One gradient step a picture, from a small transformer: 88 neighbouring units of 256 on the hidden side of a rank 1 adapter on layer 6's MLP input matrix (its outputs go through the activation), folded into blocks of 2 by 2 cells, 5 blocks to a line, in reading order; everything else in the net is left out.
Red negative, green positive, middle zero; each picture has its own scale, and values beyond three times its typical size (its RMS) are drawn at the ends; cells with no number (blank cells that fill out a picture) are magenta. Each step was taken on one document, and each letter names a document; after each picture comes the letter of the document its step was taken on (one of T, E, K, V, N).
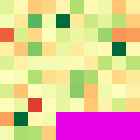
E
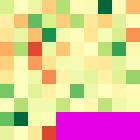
E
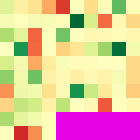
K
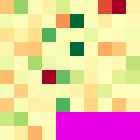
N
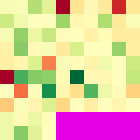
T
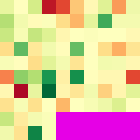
T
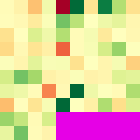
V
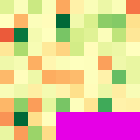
E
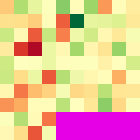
N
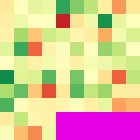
K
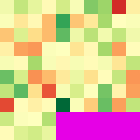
N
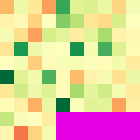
K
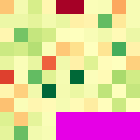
T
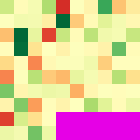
E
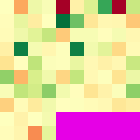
K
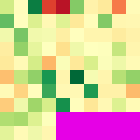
T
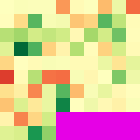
E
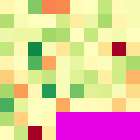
V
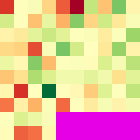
T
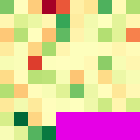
E
